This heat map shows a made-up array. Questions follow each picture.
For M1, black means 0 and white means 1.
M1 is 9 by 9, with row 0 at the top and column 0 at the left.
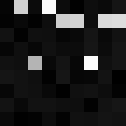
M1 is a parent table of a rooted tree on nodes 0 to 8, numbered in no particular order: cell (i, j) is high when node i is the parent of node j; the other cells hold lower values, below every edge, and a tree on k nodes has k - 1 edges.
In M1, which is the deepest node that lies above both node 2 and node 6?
4
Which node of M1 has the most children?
1
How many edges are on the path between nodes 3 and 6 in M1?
4
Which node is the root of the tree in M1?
0
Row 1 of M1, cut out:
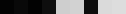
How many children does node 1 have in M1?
4
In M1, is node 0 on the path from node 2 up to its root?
yes
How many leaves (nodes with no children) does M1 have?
6
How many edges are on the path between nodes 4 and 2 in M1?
1
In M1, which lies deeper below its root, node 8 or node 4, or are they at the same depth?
the same depth
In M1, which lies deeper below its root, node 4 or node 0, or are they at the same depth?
node 4
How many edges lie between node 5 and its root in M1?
2
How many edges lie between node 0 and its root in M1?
0
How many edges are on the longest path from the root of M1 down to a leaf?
3
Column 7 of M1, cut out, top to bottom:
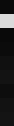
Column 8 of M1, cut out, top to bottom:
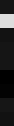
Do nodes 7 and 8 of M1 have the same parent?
yes
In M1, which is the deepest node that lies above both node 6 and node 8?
1
